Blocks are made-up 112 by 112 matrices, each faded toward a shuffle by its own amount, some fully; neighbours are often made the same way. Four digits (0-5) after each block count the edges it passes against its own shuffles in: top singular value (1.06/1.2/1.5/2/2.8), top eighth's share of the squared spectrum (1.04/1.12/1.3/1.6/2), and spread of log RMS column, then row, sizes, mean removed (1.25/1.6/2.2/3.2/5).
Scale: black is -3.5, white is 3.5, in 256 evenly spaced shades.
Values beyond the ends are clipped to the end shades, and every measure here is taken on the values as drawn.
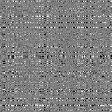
5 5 2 4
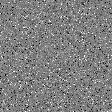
2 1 0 0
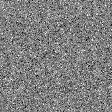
2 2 0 0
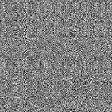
4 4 3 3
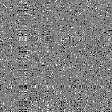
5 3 2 2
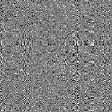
5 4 3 3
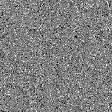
3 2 1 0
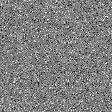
3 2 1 0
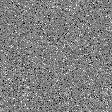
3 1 0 0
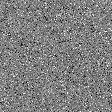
0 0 0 0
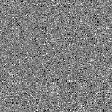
4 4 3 2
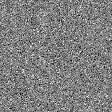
3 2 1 0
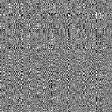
5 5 4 3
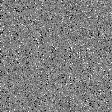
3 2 1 0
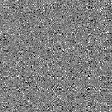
4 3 2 2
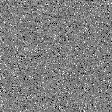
3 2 1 1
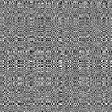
5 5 4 4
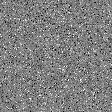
2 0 0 0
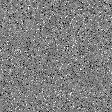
0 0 0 0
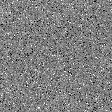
2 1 0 0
